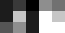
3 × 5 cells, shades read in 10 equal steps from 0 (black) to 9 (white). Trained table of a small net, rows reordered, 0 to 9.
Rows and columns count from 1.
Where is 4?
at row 1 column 5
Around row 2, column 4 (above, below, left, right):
5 9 1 7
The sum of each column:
5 14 2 23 20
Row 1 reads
1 2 0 5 4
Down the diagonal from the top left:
1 7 1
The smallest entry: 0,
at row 1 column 3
